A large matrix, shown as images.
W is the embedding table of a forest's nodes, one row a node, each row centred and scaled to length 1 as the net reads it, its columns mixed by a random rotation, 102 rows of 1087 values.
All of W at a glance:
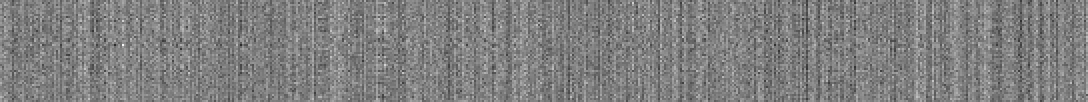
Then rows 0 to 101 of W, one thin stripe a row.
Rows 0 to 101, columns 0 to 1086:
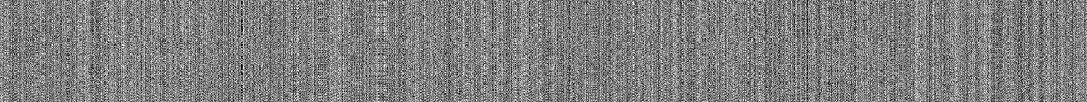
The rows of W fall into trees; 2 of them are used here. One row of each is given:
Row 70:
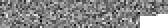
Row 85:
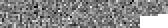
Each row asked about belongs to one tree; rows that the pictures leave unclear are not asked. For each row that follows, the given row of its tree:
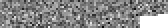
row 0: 70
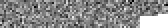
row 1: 85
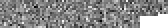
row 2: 85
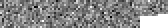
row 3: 85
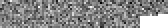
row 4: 85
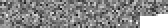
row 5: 70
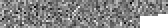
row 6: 85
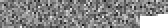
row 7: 70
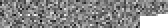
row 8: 70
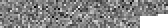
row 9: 85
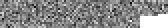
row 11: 85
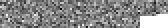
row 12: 70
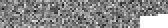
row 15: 85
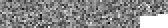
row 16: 70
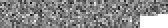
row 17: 70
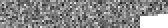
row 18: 85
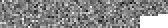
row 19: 85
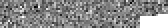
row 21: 85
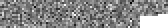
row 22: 85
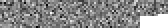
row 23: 70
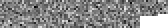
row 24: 85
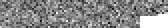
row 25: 70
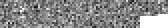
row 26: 85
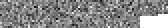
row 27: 85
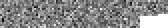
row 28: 85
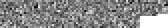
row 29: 85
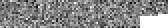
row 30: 85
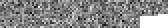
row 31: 85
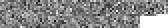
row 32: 70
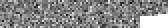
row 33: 85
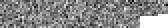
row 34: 85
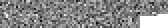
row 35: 70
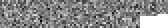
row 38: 70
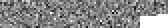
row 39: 70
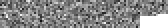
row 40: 70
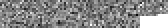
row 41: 70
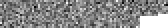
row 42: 85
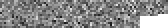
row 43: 70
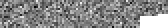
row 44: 85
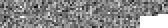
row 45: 85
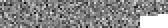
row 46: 70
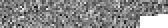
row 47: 85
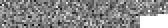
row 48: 70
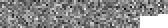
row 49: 70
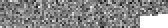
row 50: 85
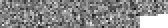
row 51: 70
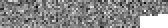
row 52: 85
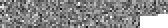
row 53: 70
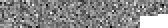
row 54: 70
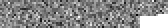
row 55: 70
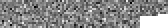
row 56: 85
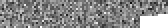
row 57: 85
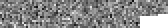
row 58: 85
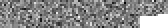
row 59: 70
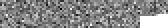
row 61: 70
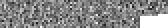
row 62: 85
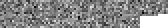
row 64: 85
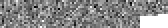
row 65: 85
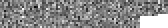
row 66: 85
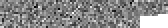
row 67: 85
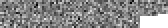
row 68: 85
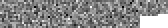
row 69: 85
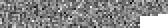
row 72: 85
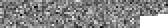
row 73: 85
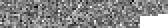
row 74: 85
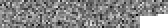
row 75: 70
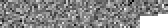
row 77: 85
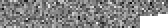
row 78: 85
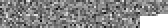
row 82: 70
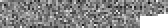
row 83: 70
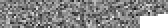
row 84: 70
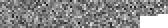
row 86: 70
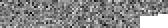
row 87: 85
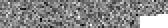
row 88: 70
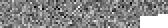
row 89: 85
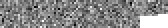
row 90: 85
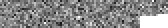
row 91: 70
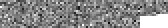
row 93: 70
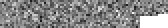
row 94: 70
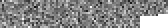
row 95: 85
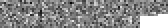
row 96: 70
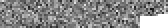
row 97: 70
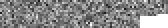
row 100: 70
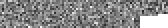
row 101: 85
